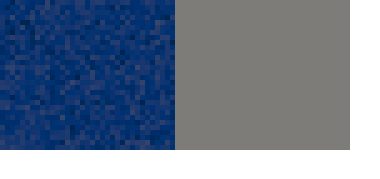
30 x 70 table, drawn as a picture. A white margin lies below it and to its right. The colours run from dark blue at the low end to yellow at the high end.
It is made of 1 by 2 panels. Panel 1,1: very low, fine-grained, faint in contrast. Panel 1,2: middling, flat.
